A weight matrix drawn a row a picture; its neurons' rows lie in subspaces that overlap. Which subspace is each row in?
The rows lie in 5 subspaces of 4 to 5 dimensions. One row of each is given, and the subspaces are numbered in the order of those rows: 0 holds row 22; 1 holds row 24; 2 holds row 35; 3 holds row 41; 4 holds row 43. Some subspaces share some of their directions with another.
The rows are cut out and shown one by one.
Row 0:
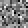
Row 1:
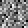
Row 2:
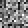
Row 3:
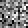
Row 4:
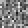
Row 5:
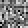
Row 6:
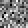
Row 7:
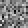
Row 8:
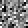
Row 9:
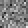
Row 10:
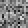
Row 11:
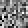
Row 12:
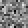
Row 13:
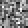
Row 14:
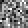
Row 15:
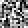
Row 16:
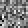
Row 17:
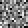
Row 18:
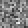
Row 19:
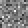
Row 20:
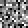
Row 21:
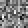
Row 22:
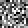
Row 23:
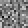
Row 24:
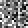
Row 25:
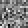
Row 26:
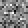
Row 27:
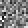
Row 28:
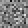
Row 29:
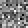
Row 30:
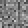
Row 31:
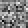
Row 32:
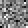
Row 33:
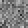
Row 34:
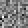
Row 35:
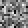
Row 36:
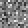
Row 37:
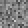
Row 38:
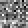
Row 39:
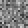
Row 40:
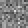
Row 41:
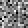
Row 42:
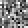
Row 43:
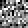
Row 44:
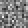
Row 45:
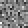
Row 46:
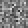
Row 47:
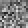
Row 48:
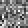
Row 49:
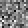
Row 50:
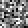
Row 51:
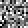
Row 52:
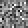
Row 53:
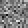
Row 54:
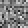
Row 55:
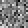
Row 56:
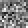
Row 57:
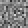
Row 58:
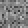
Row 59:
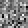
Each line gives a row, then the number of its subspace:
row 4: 0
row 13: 0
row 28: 0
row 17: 3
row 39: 4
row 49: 1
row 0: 4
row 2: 4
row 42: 0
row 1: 4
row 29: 3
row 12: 2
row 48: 4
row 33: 4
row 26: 2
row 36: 3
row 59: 3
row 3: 1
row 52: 0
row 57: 0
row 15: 0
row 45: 4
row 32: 1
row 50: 0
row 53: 1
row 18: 0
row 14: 0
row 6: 2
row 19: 1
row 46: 0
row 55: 4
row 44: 3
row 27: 3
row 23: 4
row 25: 1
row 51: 3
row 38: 1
